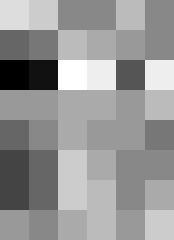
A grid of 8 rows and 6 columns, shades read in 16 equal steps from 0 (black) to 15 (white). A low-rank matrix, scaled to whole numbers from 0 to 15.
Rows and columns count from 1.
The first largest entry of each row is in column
1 3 3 6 3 3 3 6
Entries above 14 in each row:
0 0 1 0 0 0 0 0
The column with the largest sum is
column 3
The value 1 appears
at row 3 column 2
